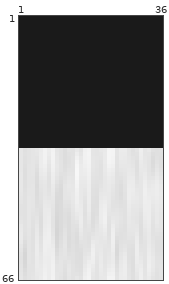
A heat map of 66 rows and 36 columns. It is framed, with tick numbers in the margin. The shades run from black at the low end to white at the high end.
The table splits into 2 rows of 1 panel. Panel 1,1: very low, flat. Panel 2,1: very high, streaked downward, faint in contrast.
